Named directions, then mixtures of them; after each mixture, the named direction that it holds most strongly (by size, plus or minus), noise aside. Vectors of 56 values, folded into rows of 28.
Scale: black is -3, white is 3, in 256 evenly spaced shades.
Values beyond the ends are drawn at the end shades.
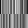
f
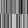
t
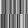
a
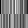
f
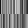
f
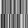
a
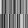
a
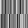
a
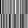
f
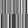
t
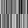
t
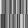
a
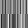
a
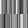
a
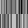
t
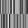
f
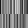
f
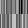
t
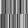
a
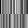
f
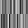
a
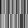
a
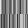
a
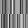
a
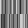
a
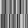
a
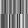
a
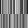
f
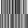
f
